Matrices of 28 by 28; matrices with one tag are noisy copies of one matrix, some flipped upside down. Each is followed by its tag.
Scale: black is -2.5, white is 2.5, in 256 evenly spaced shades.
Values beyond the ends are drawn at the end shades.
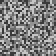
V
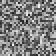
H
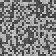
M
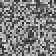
M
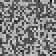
M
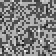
M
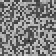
M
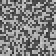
H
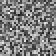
H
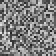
V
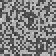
M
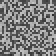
V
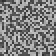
V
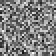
V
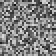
M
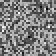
M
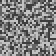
H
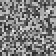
H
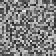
V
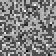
H
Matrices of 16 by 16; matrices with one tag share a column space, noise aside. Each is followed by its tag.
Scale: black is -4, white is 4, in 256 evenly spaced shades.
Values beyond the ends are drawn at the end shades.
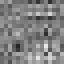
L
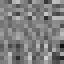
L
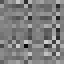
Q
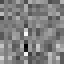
L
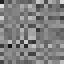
Q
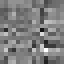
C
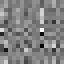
C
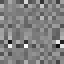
Q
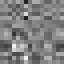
L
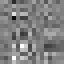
L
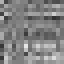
L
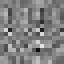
C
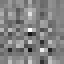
C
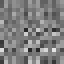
C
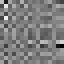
Q
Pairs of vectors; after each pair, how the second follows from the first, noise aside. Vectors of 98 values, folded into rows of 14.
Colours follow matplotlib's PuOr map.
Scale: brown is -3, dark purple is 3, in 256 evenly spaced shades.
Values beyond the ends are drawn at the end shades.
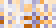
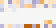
partly zeroed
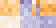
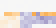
partly zeroed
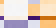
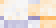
shrunk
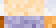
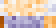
copied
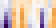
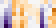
copied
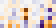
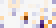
partly zeroed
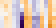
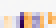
partly zeroed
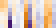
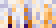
sign-scrambled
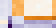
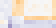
shrunk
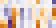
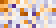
shuffled
